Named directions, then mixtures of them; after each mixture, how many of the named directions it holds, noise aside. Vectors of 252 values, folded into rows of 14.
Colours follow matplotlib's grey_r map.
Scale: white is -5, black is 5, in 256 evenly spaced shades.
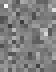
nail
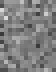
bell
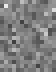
two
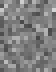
two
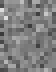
one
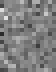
one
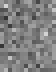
two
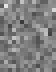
two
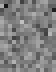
two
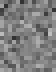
two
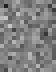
two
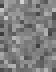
two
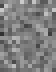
two
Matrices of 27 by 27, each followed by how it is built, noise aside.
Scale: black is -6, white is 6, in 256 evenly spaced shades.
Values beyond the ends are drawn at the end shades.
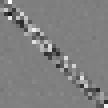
banded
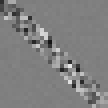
banded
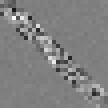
banded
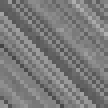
Toeplitz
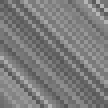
Toeplitz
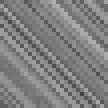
Toeplitz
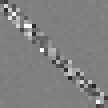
banded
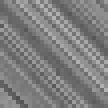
Toeplitz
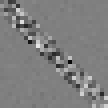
banded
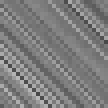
Toeplitz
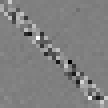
banded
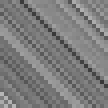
Toeplitz
